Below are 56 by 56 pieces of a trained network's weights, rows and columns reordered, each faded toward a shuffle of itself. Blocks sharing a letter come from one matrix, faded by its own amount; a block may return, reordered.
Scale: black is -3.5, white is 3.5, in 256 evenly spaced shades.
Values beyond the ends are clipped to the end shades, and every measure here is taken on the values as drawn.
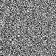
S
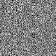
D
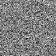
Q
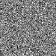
Q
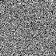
Q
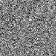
D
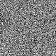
Q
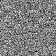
D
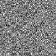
D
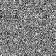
D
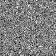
Q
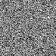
S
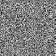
D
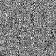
S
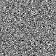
Q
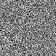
S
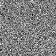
Q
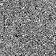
Q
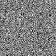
S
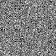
Q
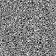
Q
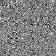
Q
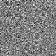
D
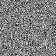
S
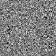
D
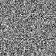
S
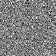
Q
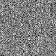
D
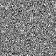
Q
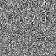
D
